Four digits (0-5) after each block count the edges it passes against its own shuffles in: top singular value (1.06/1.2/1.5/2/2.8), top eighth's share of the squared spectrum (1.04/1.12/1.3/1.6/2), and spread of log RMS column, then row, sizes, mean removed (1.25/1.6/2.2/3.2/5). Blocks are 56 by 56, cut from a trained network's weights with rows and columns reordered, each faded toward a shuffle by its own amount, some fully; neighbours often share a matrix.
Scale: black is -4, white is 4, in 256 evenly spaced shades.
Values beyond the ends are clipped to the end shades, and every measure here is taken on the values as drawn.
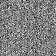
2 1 0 1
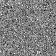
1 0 0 0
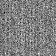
2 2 0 1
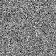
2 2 0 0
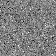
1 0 0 0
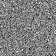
0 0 0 0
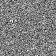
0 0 0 0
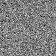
1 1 0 1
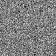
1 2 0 0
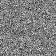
0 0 0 0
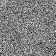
0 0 0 0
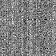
3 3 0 2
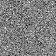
2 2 0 0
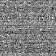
3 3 2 0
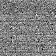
2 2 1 0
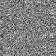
3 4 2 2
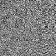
3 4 2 2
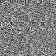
3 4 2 2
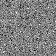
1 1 0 0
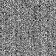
2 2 0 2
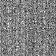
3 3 0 2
